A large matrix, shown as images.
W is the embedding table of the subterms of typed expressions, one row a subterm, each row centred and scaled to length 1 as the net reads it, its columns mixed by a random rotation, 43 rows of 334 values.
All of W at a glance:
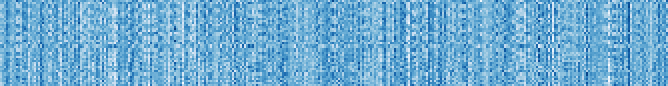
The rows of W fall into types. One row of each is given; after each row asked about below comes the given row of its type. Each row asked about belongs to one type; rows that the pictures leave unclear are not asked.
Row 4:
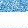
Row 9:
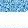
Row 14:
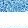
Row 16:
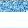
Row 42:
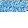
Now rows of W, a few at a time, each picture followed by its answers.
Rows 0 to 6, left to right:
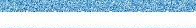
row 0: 16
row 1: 9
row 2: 14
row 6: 14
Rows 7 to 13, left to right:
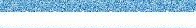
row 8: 14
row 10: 4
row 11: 9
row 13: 14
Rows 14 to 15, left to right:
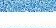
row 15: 14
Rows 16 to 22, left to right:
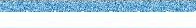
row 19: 4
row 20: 14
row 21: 42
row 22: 9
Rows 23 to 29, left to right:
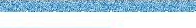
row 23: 9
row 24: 4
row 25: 4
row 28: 4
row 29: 42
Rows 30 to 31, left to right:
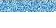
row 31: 42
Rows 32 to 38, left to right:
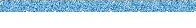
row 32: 42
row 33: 9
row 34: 42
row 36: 4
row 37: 4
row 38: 42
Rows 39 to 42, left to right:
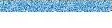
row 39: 14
